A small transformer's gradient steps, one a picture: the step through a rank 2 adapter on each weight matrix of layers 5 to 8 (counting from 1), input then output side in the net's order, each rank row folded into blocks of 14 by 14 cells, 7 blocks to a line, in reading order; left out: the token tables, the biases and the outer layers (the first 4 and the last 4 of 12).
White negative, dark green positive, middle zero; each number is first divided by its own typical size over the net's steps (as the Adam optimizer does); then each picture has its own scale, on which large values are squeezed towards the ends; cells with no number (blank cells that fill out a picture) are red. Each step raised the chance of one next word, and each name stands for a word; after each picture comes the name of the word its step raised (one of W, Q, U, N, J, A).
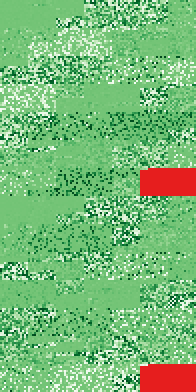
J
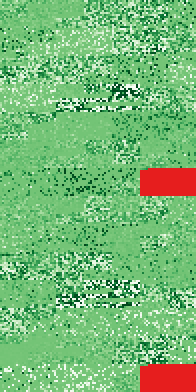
J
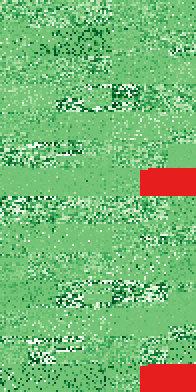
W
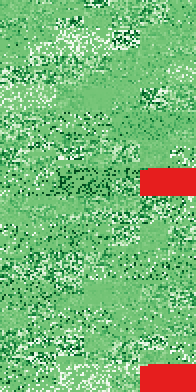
J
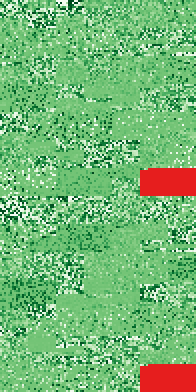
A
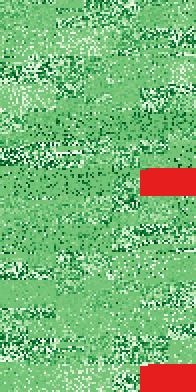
J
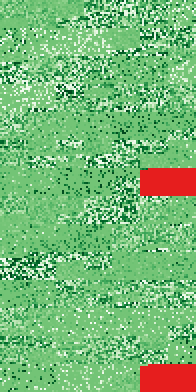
J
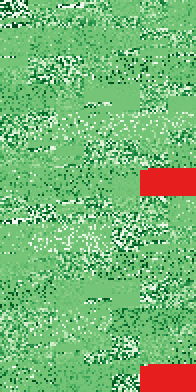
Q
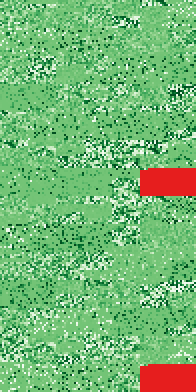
A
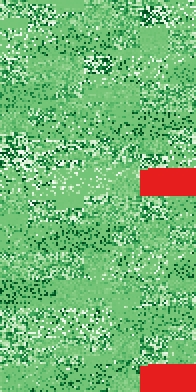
A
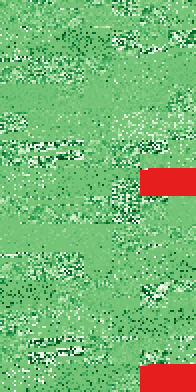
W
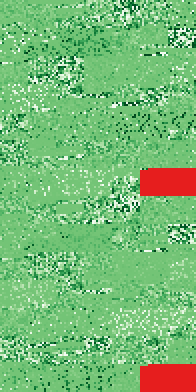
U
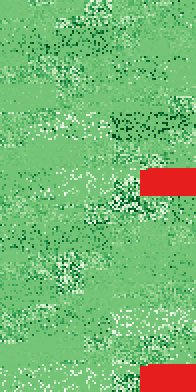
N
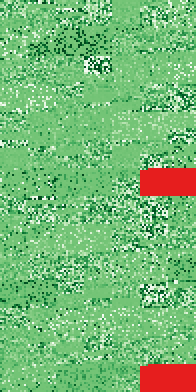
W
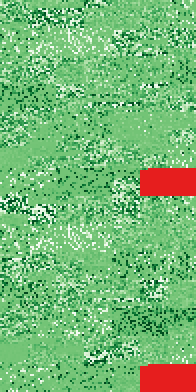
Q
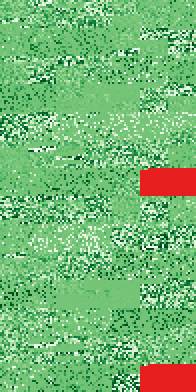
Q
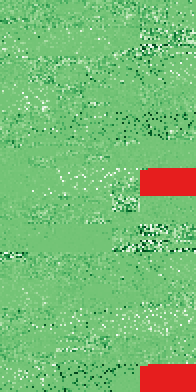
U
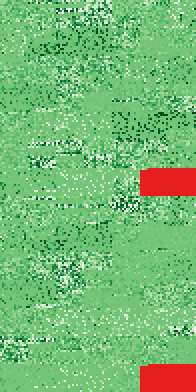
N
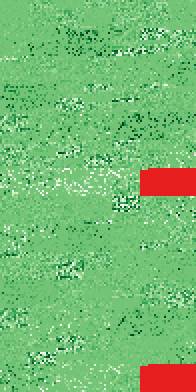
N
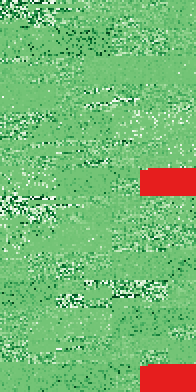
W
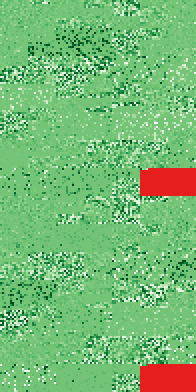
W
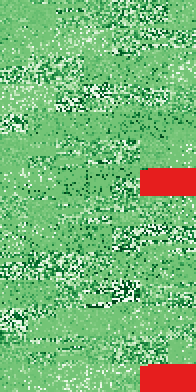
J
